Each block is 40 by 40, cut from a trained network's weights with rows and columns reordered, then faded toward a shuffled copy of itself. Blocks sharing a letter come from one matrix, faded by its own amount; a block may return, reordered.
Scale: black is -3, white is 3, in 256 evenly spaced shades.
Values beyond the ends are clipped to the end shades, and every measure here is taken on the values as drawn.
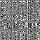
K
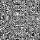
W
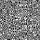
W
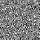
W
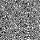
W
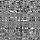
K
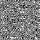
W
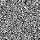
W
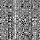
K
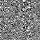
W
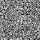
W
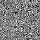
W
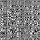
K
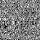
W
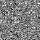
W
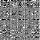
K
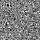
W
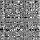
K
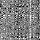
K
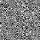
W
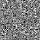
W
